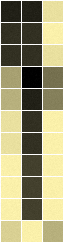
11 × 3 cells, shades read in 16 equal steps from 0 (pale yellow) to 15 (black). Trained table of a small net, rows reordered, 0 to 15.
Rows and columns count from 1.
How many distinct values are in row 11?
3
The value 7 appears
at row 5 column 3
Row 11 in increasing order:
0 2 4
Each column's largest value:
13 15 8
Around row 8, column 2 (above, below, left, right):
12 11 0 0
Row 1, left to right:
13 13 1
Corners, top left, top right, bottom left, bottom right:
13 1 2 4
